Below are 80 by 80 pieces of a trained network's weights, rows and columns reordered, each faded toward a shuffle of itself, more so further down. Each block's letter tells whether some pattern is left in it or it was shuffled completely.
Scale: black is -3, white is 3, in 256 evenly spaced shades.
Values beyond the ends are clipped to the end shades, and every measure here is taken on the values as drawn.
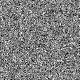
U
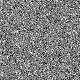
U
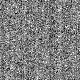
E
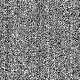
E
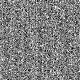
E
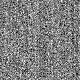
E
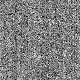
E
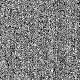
E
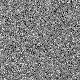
U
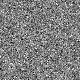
U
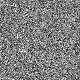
U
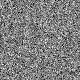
U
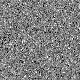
U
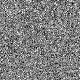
E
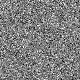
U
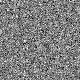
U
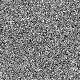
U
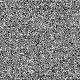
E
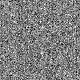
E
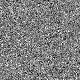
U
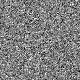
E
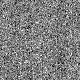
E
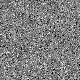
U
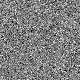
U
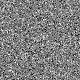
U
